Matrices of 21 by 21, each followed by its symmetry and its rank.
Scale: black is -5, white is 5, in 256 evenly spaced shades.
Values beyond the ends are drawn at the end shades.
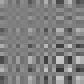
symmetric, rank one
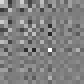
symmetric, rank two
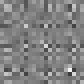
symmetric, rank three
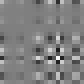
symmetric, rank one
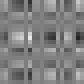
neither, rank one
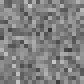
neither, full rank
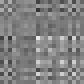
symmetric, rank two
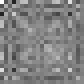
symmetric, rank three
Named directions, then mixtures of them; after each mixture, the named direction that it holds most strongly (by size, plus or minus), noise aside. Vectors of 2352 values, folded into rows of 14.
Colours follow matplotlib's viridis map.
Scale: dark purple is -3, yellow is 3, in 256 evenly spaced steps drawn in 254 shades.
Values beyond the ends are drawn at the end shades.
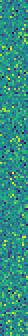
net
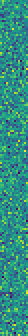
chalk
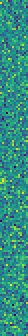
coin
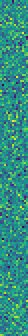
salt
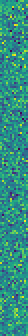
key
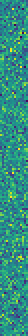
key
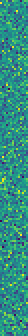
coin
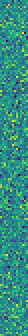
salt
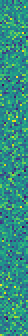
salt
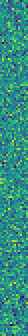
coin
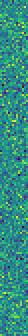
salt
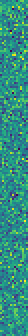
key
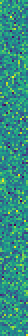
coin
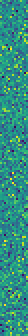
net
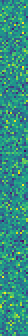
chalk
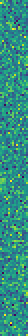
coin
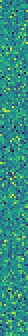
net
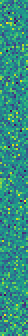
salt
